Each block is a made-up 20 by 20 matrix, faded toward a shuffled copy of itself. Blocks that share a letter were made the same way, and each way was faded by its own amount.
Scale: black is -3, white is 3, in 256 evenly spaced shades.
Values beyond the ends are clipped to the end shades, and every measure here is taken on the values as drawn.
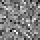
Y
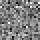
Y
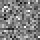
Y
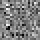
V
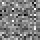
V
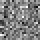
V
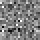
V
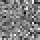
V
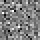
Y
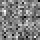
V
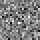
Y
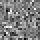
Y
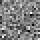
Y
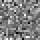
Y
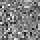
Y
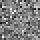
Y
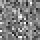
V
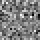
V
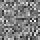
V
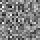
V
